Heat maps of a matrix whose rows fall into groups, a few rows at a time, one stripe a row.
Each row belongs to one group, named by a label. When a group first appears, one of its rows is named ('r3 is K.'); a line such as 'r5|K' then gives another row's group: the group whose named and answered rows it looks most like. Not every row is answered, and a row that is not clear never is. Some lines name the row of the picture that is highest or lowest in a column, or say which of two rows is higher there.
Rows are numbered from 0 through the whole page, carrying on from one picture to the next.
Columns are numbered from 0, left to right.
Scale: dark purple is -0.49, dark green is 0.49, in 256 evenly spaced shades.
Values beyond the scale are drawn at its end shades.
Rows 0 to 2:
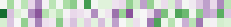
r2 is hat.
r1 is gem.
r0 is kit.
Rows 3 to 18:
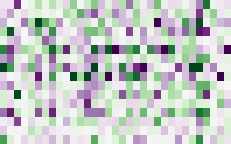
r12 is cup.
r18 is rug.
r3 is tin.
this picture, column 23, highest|6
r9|cup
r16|tin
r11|kit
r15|cup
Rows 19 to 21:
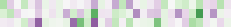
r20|rug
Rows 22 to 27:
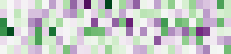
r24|gem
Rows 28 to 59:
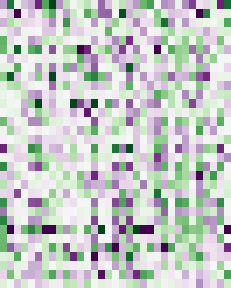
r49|tin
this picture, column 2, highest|33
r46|gem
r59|kit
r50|gem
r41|gem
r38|hat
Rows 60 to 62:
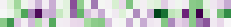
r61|hat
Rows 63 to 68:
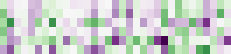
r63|gem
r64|gem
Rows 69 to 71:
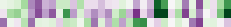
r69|hat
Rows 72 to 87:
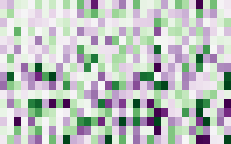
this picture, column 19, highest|83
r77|tin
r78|rug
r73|rug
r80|kit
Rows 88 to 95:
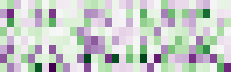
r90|kit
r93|cup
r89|cup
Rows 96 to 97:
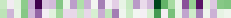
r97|hat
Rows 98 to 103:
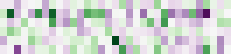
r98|tin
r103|tin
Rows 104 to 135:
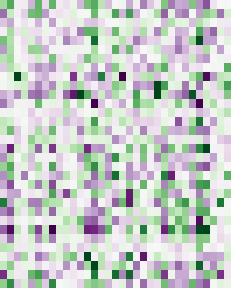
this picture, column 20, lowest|132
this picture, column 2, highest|112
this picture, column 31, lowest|134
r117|rug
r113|hat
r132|kit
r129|cup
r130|cup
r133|rug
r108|rug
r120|cup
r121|rug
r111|hat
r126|gem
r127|cup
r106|cup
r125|tin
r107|rug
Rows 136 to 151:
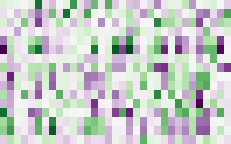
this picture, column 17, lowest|141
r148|gem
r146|hat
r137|kit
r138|hat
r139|tin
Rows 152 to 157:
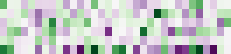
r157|rug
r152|rug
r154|kit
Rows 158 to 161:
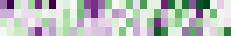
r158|cup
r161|hat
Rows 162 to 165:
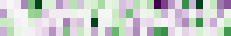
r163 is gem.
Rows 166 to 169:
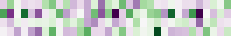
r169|tin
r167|hat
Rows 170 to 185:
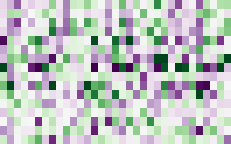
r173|tin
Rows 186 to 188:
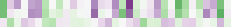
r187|gem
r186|gem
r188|kit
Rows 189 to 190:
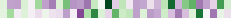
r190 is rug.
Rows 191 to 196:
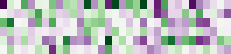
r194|rug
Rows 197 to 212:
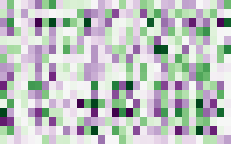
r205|cup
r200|cup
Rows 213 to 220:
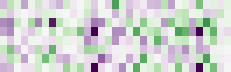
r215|cup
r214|gem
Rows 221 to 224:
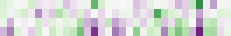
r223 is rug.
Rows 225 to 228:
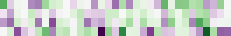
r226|cup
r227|cup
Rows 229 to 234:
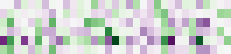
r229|tin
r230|hat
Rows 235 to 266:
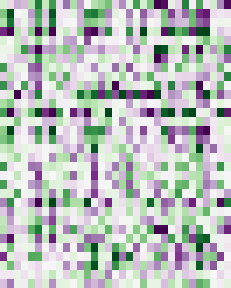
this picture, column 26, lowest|240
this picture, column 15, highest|247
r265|kit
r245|tin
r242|gem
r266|cup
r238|cup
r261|cup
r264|rug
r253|gem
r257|kit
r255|gem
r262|rug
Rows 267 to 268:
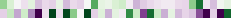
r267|rug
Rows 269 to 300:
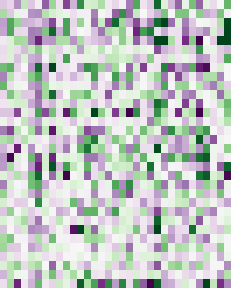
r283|cup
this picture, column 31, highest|273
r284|rug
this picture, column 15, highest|300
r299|kit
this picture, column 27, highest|294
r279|kit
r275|kit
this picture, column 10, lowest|294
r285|tin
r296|gem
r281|tin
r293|hat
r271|hat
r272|kit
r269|tin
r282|hat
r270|gem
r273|hat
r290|gem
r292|rug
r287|kit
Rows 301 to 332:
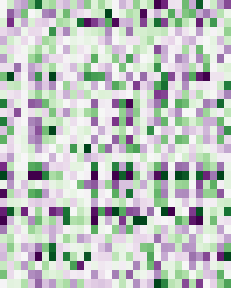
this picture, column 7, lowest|324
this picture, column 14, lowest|303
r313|tin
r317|kit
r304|tin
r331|gem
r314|gem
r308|tin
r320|gem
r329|kit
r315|kit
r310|hat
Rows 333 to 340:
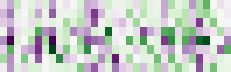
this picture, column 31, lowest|338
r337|cup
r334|cup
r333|cup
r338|kit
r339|hat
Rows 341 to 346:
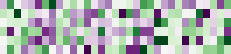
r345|hat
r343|hat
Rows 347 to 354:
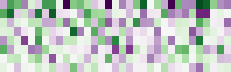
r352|gem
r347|kit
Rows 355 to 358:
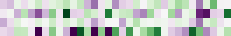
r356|kit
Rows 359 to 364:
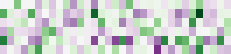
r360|rug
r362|kit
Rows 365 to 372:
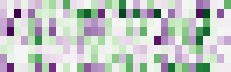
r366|tin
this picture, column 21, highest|365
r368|cup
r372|cup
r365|kit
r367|cup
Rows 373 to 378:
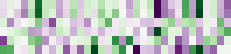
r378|rug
